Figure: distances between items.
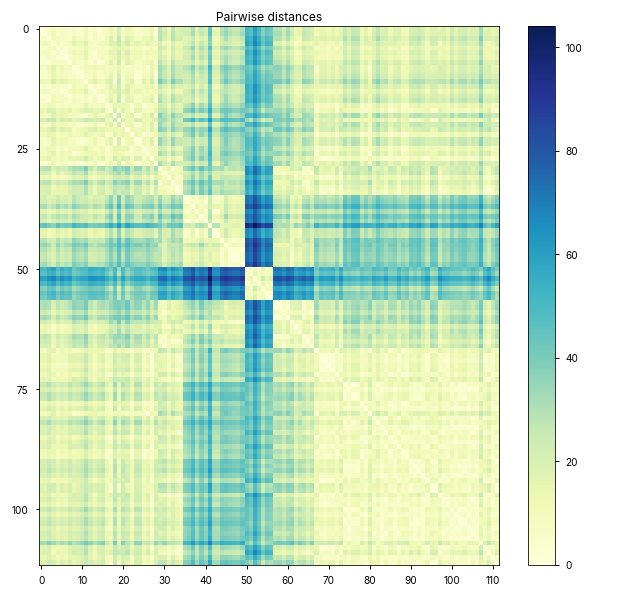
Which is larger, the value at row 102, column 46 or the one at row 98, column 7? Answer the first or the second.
the first
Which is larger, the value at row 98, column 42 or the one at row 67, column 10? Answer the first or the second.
the first
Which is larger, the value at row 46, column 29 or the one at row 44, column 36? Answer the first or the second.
the first
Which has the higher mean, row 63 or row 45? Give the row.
45
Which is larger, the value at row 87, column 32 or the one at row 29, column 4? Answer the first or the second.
the second
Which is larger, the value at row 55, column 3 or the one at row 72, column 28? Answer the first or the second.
the first
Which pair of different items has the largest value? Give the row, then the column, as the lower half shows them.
52, 41
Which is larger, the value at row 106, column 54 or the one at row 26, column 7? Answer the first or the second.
the first
